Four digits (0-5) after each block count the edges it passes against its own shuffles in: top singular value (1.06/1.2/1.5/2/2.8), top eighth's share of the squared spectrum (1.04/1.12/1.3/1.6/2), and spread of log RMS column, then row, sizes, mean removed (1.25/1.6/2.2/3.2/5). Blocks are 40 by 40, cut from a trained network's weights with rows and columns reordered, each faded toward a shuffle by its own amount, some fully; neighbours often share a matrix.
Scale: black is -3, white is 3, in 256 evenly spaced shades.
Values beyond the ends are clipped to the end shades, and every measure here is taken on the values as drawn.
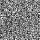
2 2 1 1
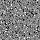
0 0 0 0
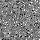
1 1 0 1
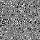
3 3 0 2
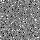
1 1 0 0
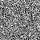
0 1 0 0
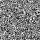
0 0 0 0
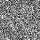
0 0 0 0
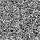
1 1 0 0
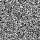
0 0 0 0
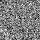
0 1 0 0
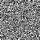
1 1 0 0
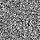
2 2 0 1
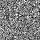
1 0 0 0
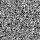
0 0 0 0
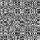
4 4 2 3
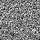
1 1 0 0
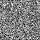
0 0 0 0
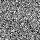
0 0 0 0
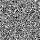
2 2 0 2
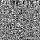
3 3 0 2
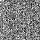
1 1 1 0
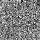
2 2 0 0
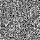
2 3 1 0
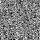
1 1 0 0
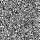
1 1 0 0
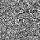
3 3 0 2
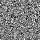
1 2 0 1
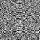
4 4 1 2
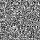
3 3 0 1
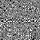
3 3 0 2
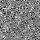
2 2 0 1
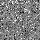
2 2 0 1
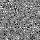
2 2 0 1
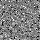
1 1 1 0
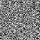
3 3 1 2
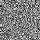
3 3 0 1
